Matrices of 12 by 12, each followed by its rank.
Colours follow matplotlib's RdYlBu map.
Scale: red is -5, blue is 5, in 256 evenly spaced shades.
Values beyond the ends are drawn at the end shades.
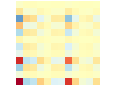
one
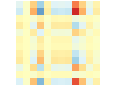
one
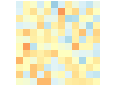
full rank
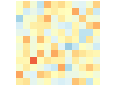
full rank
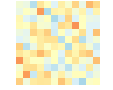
full rank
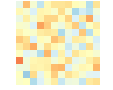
full rank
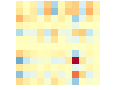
two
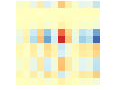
one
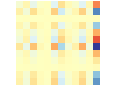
one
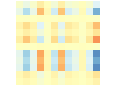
one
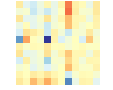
two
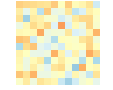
full rank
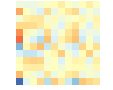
two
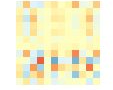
two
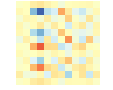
two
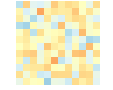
full rank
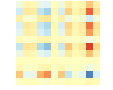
one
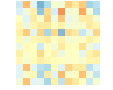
two
